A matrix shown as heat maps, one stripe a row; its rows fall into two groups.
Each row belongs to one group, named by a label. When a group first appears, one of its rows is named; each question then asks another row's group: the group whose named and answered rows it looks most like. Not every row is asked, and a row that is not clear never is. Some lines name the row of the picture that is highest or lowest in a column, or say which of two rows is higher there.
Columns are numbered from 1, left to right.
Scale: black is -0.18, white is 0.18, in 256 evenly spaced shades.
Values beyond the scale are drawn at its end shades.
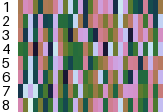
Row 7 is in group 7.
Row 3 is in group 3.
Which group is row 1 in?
7
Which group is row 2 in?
3
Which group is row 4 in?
3
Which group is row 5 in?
3
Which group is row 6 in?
3
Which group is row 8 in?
3
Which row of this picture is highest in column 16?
4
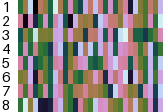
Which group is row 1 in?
3
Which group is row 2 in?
3
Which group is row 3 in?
7
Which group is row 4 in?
7
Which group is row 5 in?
3
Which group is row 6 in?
3
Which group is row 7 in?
3
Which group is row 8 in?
7
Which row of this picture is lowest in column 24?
3
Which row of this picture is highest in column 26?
7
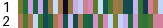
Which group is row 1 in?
3
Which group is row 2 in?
7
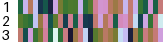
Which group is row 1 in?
7
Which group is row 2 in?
7
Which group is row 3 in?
3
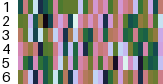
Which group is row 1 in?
7
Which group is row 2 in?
3
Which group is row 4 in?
7
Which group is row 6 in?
3
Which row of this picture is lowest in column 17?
5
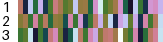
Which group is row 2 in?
7
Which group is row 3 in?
3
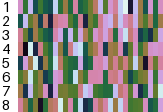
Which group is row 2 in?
7
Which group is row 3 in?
7
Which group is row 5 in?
7
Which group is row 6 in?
3
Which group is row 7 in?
3
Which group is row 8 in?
7
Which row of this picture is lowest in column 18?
4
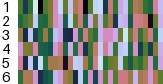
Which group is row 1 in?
7
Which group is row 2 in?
7
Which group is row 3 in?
3
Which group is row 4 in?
7
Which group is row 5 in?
3
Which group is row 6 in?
7
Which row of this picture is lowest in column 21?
3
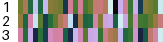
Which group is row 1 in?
7
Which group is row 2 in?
7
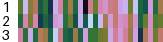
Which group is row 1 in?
7
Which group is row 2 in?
7
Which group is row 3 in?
3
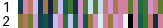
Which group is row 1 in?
7
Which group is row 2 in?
7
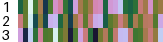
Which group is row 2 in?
3
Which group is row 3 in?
3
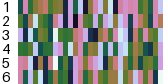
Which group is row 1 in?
7
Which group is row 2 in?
7
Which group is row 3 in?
3
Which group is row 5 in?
3
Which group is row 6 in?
3
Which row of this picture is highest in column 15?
5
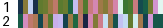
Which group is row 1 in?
3
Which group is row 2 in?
7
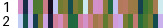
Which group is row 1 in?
3
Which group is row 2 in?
3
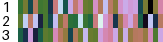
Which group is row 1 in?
7
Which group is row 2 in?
7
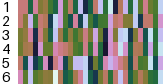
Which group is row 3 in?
3
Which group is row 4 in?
3
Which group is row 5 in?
3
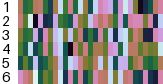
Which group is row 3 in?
7
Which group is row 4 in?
3
